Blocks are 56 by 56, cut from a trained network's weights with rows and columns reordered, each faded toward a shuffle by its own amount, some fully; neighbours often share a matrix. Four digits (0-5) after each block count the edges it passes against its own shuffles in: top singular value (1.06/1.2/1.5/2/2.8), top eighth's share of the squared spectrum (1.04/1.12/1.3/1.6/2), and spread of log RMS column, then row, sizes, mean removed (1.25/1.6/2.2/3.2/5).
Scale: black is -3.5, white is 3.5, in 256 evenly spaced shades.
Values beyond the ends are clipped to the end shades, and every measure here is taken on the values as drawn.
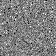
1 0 0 0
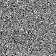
0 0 0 0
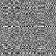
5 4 1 3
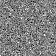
1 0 0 0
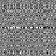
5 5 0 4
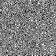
2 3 0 1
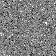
0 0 0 0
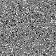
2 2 0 1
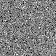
0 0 0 0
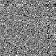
3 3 1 2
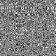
3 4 2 2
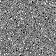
0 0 0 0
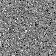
0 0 0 0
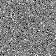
1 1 0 0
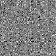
3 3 1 2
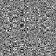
3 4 2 2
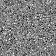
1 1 0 0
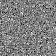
1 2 0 0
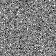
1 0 0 0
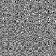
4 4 1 1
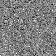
2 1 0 0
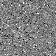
1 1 0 0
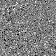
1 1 0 0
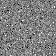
1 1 0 0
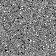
1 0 0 0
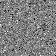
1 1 0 0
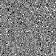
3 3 1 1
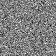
1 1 0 0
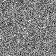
1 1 0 0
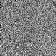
3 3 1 0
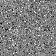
2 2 0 1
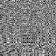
4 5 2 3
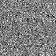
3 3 0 2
